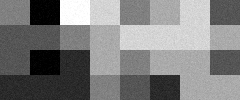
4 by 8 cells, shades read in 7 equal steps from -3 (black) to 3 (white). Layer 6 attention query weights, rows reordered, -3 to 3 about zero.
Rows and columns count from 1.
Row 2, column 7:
2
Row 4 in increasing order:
-2 -2 -2 -2 -1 0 1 1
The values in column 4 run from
0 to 2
